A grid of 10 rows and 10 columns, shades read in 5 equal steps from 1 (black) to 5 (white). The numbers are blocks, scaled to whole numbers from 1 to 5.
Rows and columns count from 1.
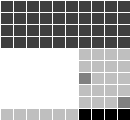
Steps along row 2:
same same same same same same same same same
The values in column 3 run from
2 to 5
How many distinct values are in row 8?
2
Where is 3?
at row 7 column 7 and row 9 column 10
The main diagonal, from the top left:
2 2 2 2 5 5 3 4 4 1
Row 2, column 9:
2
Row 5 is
5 5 5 5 5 5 4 4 4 4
